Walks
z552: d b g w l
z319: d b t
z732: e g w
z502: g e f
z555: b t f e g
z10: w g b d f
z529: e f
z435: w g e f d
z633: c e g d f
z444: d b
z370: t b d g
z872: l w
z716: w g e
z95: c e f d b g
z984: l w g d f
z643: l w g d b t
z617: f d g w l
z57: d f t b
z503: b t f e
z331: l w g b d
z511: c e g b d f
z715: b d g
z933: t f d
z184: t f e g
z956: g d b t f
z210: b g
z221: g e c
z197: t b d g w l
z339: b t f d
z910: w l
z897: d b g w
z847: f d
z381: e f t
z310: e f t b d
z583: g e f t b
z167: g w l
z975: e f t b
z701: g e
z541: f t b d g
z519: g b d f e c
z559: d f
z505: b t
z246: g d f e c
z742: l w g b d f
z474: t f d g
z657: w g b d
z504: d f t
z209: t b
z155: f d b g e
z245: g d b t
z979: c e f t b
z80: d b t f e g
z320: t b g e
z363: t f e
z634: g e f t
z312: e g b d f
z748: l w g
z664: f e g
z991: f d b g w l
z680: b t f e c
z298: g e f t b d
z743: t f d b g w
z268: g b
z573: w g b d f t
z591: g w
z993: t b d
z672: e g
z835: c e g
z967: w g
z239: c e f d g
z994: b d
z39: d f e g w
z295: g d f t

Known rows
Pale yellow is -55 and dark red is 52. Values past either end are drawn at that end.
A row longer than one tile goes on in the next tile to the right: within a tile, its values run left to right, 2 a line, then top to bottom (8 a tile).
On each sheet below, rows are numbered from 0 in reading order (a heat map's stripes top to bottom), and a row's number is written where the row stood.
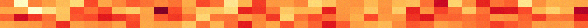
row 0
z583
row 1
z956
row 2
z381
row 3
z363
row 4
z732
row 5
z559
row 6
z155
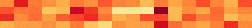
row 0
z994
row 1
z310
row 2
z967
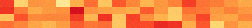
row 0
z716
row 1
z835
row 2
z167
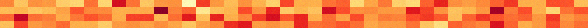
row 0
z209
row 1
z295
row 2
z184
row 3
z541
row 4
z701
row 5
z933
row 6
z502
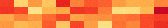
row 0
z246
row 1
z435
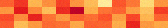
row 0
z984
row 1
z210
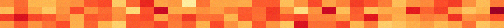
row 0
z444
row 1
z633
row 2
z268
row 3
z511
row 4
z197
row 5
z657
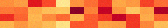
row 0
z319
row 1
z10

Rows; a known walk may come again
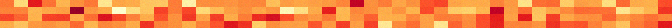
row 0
z295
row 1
z975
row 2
z664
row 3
z57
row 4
z910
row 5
z435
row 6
z672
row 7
z95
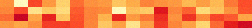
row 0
z555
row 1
z39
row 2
z239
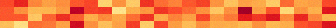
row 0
z933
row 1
z246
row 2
z331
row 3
z474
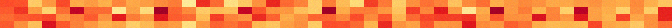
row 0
z511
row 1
z743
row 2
z634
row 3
z993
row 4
z210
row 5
z312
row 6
z897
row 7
z732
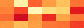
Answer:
z80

